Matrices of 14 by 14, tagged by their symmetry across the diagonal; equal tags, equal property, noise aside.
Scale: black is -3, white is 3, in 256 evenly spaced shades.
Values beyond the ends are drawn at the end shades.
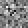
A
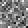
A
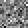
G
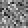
G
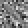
G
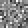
A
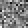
G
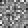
A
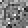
A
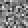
G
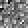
A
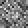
A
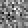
G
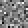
G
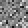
A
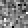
G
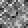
A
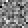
G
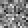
G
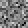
A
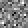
A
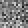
G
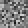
G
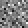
G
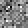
A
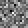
A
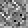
A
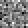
G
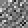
A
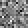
G
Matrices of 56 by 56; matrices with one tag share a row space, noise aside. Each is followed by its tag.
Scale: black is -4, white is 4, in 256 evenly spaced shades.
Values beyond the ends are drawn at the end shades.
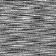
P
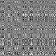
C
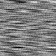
P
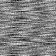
P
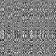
C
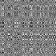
C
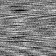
P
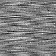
P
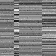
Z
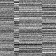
Z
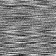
P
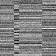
Z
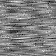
P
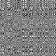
C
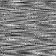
P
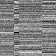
Z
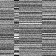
Z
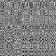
C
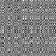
C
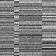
Z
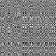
C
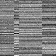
Z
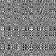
C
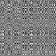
C
